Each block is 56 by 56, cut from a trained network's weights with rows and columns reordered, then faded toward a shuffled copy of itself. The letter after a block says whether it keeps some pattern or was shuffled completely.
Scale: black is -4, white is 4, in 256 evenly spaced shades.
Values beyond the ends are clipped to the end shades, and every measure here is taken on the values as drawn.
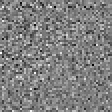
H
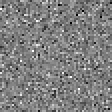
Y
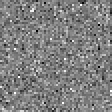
Y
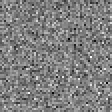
Y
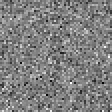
Y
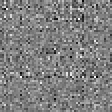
H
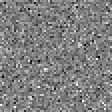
Y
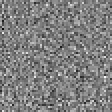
H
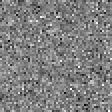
Y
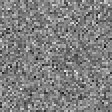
Y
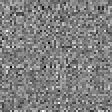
H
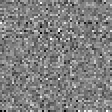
H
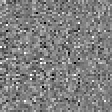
H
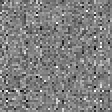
H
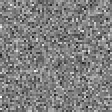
Y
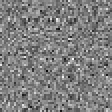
H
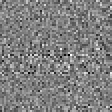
H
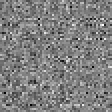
H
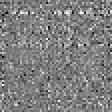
H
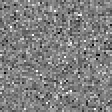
Y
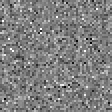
Y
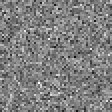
Y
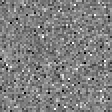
Y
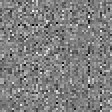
H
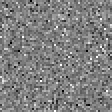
Y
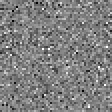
Y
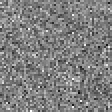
Y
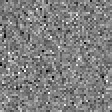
Y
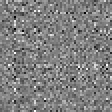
H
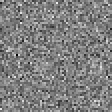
H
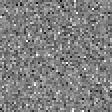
Y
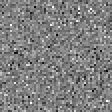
Y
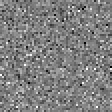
Y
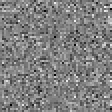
H
